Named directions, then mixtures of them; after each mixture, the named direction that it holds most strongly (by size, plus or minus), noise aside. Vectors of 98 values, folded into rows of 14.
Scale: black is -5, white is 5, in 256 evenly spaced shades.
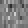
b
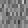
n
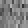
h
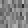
h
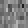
b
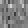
b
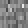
b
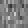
b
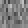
b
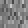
h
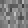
b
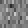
b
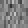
b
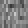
b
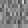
n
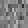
b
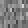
b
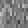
h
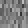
h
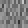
n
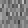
n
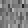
h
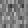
b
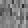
h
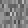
n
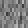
n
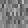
n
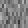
n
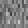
n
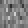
b
